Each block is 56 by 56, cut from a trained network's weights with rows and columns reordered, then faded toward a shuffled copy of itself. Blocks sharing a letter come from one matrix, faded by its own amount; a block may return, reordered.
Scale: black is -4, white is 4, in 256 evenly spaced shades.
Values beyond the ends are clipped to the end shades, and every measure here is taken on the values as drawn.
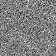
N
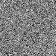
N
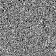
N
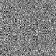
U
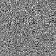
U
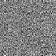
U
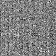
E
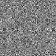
U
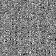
E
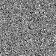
N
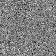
N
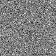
N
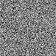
N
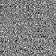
U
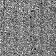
E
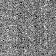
E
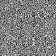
U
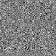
U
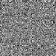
U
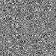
U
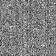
E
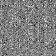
E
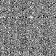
E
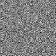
U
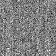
E
